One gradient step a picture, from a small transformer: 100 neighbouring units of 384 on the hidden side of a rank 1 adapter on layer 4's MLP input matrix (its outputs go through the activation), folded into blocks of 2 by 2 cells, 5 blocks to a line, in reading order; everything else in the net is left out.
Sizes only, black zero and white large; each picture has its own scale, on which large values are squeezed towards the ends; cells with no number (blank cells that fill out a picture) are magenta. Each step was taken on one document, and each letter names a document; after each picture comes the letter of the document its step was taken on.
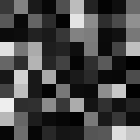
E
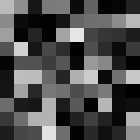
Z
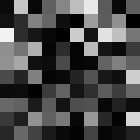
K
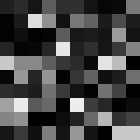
E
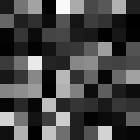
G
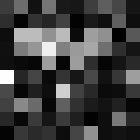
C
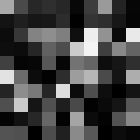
C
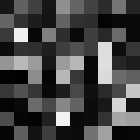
G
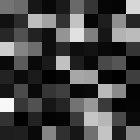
E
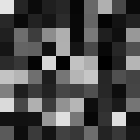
C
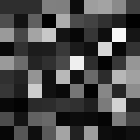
G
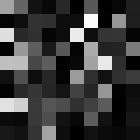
Z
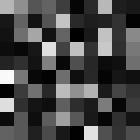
C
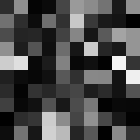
K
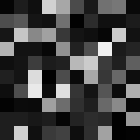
G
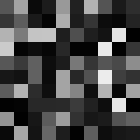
G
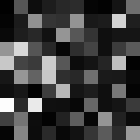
E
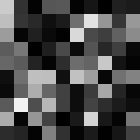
Z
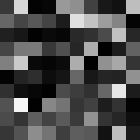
K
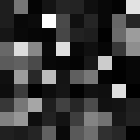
E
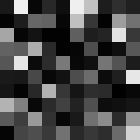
K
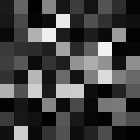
G
